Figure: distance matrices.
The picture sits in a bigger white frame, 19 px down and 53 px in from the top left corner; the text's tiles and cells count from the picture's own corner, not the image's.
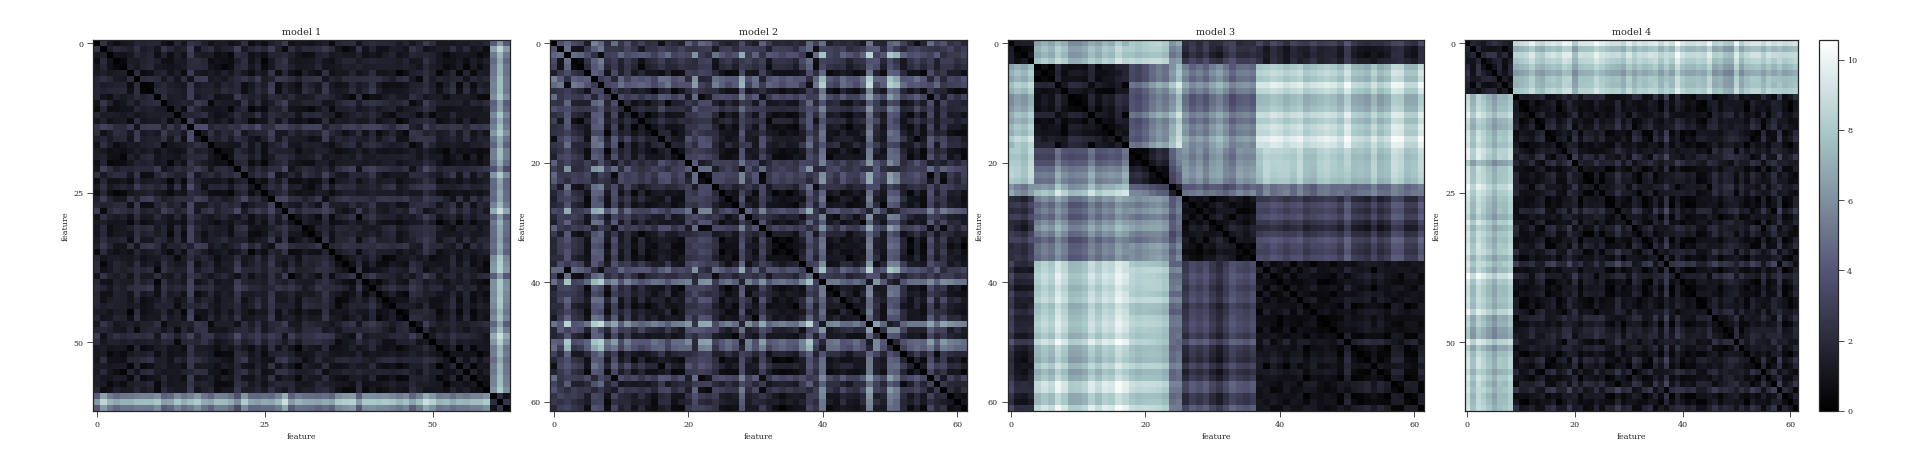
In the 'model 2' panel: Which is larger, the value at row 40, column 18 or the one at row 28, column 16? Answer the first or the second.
the first
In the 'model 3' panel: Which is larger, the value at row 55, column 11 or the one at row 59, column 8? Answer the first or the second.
the second
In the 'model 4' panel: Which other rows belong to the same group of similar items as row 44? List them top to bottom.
9, 10, 11, 12, 13, 14, 15, 16, 17, 18, 19, 20, 21, 22, 23, 24, 25, 26, 27, 28, 29, 30, 31, 32, 33, 34, 35, 36, 37, 38, 39, 40, 41, 42, 43, 45, 46, 47, 48, 49, 50, 51, 52, 53, 54, 55, 56, 57, 58, 59, 60, 61
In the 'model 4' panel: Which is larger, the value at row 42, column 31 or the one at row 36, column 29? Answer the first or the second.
the first
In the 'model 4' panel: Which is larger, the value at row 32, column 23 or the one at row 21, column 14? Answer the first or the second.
the second
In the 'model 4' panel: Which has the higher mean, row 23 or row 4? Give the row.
4
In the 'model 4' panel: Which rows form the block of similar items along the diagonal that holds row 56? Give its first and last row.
9 to 61
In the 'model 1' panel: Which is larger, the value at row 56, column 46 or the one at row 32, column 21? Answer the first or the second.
the second
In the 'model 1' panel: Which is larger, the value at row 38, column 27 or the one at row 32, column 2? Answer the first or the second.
the first
